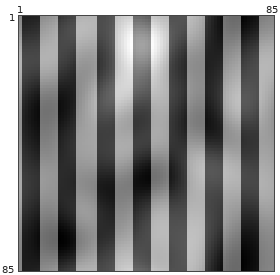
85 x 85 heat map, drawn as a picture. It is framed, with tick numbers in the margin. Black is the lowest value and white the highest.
Average level on the scale: 40%. Ninth with the highest average: top middle. Stripes: upright, repeating 7 times. Lone odd cells: none.
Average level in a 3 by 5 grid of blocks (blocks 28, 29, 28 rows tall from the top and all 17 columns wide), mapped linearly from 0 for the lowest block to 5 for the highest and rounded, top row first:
13512
02213
01322
